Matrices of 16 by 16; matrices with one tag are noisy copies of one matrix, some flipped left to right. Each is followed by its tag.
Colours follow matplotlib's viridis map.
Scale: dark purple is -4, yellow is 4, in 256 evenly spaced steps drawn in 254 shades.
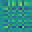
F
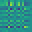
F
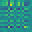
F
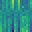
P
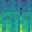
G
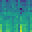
G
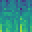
G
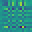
F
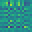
F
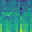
G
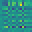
F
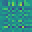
F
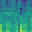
G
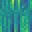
P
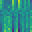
P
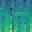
G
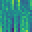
P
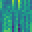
P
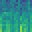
G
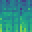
G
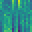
P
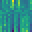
P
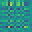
F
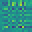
F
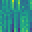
P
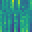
P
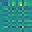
F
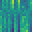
P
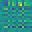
F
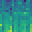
G
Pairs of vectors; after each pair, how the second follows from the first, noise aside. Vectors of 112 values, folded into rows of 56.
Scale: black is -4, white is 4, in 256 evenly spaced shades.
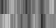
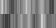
negated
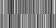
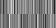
negated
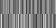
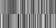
sign-scrambled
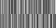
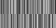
negated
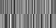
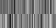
sign-scrambled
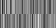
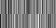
shuffled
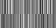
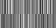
copied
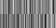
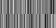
sign-scrambled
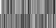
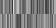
shuffled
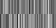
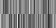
negated
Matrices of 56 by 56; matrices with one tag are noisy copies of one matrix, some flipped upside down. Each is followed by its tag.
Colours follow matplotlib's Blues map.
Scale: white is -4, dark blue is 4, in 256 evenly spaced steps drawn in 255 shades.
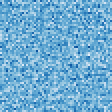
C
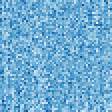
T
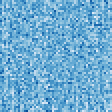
T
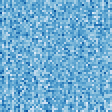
T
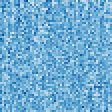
T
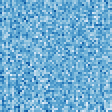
T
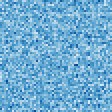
C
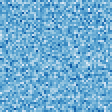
C
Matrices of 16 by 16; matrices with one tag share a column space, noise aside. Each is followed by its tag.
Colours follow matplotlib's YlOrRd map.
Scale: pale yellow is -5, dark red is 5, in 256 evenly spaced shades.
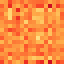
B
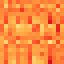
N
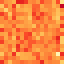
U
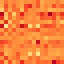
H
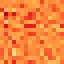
H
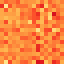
B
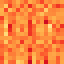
N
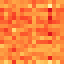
B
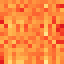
N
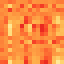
N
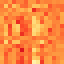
N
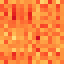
U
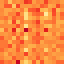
B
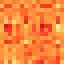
N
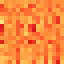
N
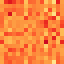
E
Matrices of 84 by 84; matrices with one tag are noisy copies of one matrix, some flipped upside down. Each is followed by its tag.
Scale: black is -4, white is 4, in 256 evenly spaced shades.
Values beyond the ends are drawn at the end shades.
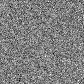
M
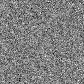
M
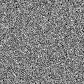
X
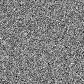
X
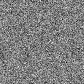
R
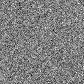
M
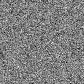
R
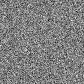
X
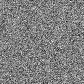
R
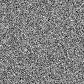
X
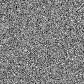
X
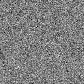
R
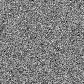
R
